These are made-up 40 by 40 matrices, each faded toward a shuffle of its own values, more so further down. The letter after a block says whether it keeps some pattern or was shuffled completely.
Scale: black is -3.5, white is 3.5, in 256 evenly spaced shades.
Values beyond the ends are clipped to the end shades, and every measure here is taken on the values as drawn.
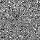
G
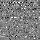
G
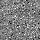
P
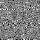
G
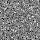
P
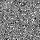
P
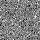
P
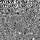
G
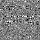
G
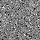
P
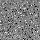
P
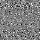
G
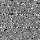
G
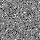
P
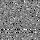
G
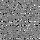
G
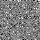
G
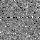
G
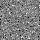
P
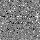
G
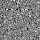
G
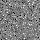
P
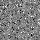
P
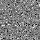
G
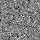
P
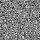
P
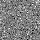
P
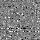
G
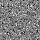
P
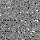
G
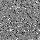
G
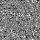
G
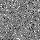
P
